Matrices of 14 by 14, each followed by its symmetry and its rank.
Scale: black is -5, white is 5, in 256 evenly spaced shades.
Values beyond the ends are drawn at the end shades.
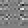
neither, rank two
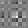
symmetric, rank one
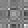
symmetric, rank two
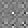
symmetric, rank three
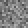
neither, full rank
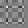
symmetric, rank one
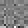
neither, rank two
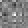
symmetric, rank two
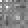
symmetric, rank three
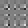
symmetric, rank one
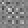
symmetric, rank three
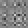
symmetric, rank two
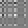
symmetric, rank one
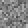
neither, full rank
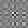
symmetric, rank two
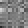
neither, rank two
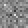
symmetric, rank three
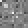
symmetric, rank three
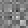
symmetric, rank two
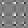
symmetric, rank one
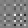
symmetric, rank one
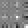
symmetric, rank two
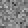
neither, full rank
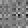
neither, rank two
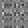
neither, rank two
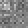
symmetric, rank three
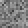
neither, full rank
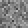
neither, full rank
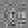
neither, rank two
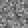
neither, full rank
